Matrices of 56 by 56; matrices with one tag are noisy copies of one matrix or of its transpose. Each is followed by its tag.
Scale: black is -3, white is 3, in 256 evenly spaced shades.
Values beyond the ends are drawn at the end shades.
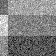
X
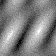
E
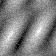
E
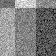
X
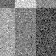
X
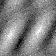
E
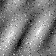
E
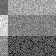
X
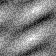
E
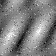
E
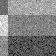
X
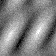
E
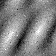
E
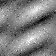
E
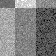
X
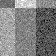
X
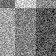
X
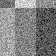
X
